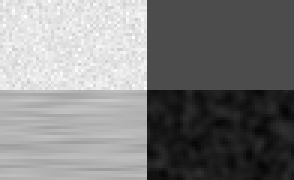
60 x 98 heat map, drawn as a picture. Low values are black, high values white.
It is made of 2 by 2 panels. Panel 1,1: very high, fine-grained, faint in contrast. Panel 1,2: low, flat. Panel 2,1: high, streaked across, faint in contrast. Panel 2,2: very low, blotchy, faint in contrast.
